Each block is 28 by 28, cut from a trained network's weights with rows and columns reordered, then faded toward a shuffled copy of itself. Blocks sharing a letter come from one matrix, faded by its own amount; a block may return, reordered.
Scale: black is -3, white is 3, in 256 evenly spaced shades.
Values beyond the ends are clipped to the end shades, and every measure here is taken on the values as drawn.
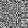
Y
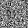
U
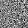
U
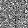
U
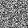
U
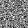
U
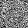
U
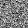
U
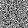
U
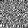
Y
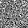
U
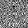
Y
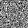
U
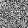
U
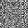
Y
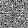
U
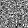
Y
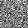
Y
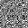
Y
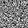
Y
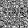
Y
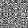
Y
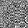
Y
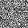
U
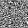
Y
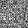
Y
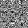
Y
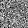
U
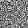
Y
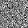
U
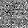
Y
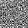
Y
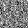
Y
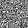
U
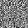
Y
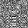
Y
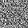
Y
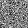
U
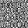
Y
